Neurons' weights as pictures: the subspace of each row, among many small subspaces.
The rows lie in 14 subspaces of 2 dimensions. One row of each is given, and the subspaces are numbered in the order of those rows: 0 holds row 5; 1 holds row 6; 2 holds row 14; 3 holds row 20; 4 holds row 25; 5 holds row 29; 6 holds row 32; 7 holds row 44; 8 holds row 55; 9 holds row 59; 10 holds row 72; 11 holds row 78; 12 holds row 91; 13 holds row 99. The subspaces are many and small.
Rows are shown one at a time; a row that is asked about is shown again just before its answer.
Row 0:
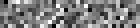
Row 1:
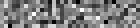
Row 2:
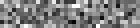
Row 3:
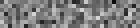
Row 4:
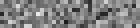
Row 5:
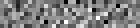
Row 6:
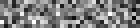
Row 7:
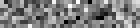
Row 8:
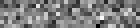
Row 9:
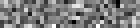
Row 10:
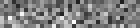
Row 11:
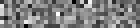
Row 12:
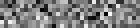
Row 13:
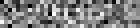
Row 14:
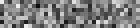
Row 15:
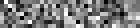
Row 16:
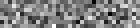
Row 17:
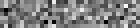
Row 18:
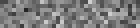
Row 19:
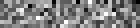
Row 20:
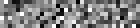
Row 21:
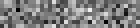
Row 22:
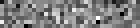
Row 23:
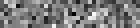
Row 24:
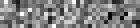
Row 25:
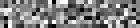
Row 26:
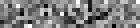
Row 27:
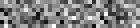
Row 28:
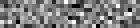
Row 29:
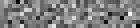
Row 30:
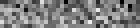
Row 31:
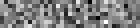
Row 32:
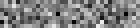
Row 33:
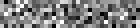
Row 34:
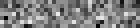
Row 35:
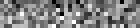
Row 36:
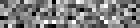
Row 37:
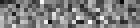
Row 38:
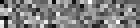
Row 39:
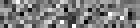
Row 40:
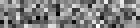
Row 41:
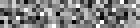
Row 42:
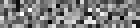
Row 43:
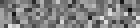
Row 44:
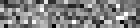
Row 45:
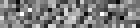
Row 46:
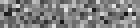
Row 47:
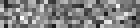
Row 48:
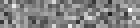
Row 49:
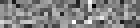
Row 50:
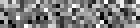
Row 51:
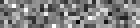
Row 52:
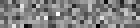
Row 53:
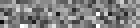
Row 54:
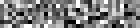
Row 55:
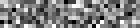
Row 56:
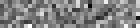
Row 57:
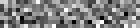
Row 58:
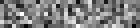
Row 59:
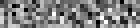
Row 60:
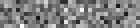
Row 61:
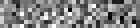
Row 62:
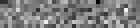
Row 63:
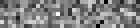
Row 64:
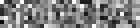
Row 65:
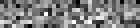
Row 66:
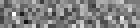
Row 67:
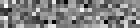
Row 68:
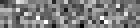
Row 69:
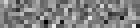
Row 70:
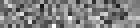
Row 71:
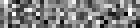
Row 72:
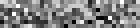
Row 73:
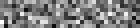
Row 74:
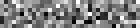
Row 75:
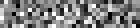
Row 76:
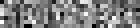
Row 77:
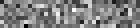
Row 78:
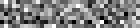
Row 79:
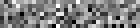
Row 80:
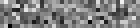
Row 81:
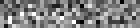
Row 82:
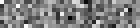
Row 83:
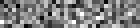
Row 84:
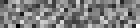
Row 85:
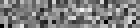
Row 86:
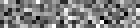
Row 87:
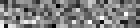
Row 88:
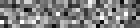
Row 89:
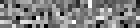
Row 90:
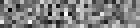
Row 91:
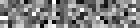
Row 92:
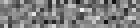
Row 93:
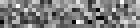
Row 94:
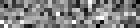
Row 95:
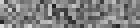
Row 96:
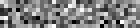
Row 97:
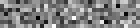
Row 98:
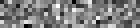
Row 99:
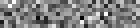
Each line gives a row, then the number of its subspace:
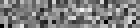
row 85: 4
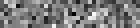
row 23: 1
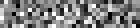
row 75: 9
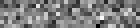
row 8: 13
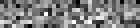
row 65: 11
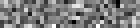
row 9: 8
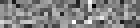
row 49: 11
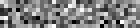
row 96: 2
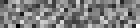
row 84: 3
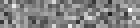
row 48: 1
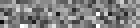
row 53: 6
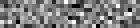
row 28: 8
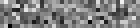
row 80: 10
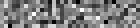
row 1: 12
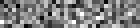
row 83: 8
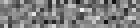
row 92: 12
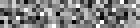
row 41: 6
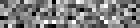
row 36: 12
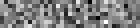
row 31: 7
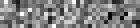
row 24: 9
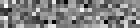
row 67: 4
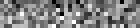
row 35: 3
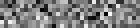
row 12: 13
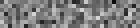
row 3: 12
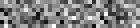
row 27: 6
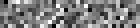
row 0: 3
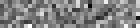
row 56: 0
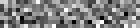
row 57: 11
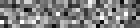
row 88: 6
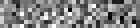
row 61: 9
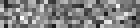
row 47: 7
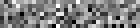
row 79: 3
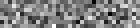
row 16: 1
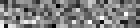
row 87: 11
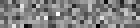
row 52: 13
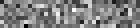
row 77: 2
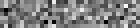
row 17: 4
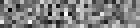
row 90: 8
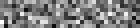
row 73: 1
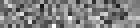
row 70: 7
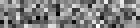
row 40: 13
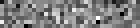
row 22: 2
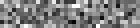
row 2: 8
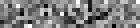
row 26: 11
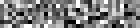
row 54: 7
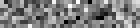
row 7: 1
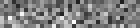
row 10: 3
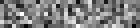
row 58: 7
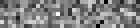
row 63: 13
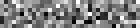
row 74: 10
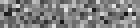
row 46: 10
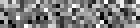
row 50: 13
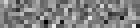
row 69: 5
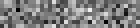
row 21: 2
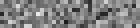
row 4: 0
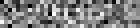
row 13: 8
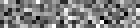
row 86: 11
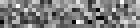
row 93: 10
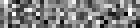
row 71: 9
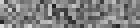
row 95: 8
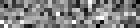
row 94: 6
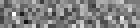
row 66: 9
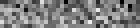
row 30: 10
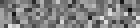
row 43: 9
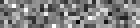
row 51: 1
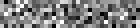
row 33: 10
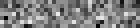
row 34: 6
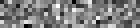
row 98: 2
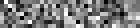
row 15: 7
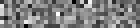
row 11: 4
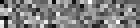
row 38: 4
